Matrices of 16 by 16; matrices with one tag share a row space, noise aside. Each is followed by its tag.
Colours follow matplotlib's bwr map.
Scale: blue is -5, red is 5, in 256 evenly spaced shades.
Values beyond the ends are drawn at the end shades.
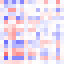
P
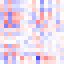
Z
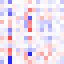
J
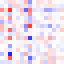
J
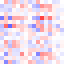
Z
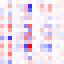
J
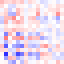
P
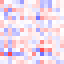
Z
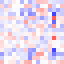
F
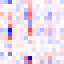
J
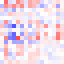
P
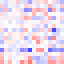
F
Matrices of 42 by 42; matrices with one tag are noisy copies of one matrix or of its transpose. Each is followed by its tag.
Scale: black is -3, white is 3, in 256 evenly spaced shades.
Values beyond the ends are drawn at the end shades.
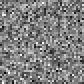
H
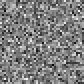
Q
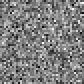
H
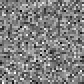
H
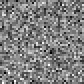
H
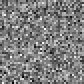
H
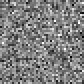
H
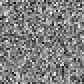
Q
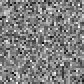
Q
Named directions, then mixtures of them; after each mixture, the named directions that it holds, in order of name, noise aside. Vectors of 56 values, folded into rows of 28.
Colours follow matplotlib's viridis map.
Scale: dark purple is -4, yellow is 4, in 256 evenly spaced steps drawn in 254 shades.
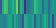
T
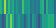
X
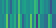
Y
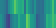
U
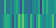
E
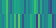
T, Y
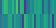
T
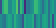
T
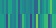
Y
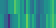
U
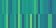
Y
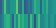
E, T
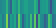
Y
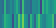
E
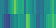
U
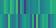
T, Y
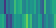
U, X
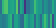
T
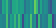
T, Y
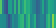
T, U
